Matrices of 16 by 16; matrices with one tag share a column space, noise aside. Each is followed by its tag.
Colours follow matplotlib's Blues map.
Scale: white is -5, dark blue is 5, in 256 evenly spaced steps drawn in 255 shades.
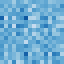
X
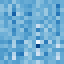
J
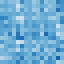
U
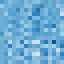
J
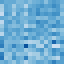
J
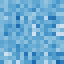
X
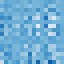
X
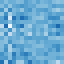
X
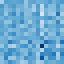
J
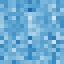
U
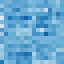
X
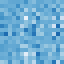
X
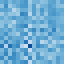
J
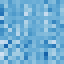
J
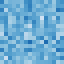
U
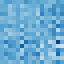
J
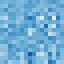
X
